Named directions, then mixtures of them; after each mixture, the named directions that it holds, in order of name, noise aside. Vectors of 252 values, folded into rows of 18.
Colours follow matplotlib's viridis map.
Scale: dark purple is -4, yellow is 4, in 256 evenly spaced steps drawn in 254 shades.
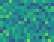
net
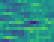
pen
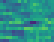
pen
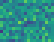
net, pen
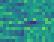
net, pen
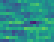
pen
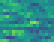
net, pen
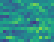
net, pen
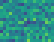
net, pen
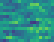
net, pen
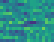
net, pen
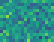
net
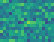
net, pen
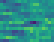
pen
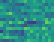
net, pen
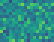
net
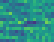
net, pen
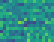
net, pen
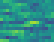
pen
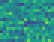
net, pen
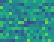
net, pen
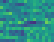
net, pen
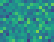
net
